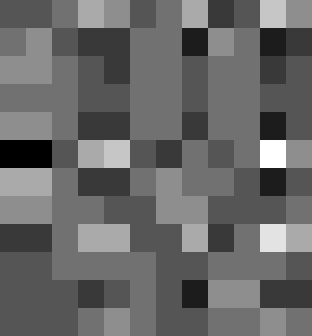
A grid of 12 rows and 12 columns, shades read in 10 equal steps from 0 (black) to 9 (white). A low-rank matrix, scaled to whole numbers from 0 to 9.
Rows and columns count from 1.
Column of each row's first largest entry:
11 2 1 1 1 11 1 1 11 3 9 5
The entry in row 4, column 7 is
4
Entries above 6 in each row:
1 0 0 0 0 2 0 0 1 0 0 0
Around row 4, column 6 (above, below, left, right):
4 4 3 4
